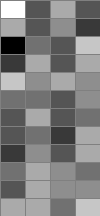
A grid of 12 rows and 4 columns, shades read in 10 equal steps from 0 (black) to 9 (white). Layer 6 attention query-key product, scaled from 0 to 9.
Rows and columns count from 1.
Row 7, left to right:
3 6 3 4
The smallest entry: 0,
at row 3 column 1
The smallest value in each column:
0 3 2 2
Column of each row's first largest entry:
1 1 4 2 1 4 2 4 4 2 2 4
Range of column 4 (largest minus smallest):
5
